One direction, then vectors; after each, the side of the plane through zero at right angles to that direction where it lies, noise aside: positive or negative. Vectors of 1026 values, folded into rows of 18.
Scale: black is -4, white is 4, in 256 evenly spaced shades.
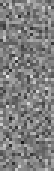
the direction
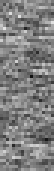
negative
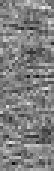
positive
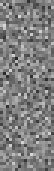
negative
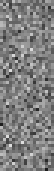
negative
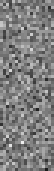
negative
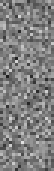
negative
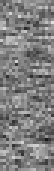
negative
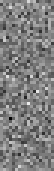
positive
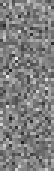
positive
